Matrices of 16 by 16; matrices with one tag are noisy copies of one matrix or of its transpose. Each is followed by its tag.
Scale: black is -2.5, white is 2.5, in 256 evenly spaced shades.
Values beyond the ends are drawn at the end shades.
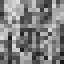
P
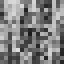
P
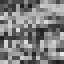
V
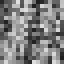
V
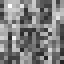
P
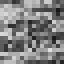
P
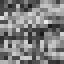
V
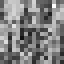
P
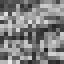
V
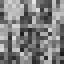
P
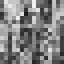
P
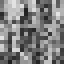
P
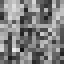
P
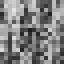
P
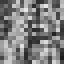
V
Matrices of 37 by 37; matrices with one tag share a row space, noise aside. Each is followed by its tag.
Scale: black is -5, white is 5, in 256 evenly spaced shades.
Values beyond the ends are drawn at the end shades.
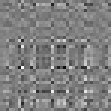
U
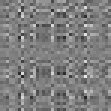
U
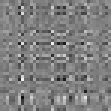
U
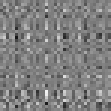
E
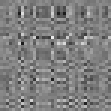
U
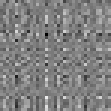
E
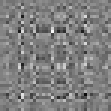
U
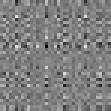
E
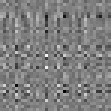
E
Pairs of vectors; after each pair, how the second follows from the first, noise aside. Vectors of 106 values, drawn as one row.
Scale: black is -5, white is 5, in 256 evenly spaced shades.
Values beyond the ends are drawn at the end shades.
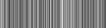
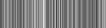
reversed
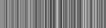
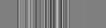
partly zeroed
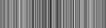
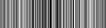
scaled up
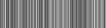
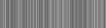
shrunk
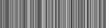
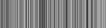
sign-scrambled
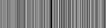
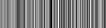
scaled up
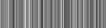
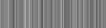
shrunk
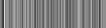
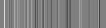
partly zeroed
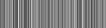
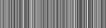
reversed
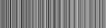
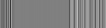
partly zeroed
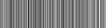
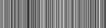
sign-scrambled
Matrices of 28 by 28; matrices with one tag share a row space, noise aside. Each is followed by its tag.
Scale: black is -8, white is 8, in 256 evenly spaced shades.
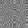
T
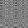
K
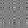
T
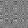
K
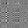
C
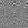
T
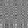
K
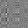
C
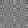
T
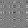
T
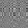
T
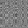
K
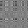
K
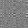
T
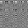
K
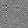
C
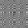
T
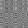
K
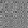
K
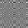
T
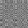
K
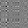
C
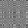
T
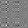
C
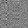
C
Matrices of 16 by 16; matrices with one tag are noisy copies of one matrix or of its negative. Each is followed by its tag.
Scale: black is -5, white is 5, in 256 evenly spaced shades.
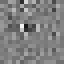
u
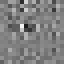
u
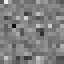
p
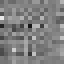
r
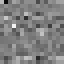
p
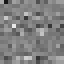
p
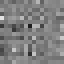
r
